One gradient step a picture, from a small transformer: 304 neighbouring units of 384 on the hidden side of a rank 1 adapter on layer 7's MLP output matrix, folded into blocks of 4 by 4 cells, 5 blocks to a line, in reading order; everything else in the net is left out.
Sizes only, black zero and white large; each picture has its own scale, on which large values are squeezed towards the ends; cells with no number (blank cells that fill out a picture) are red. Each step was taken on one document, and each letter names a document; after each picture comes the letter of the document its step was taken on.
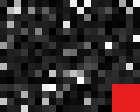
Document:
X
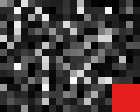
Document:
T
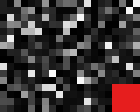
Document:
X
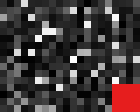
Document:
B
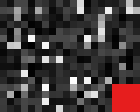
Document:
T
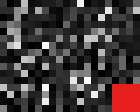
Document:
T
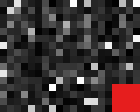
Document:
X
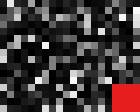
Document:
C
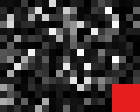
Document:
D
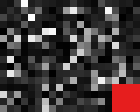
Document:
B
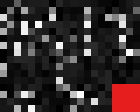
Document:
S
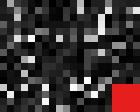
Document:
T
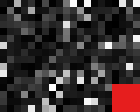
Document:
X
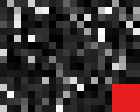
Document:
C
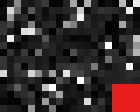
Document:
X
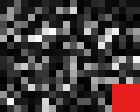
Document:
B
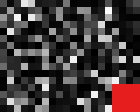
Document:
B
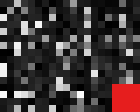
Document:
S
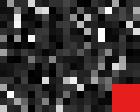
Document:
C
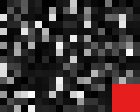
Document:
S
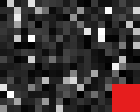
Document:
C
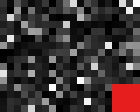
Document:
X
